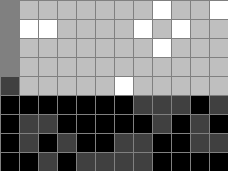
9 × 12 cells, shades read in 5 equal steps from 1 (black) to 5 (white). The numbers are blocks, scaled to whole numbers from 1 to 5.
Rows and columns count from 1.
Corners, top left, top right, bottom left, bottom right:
3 5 1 1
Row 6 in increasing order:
1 1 1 1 1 1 1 1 2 2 2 2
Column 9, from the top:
5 4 5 4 4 2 2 1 1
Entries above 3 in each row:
11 11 11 11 11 0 0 0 0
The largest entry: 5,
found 8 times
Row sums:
49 51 48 47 47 16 16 18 17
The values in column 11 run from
1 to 4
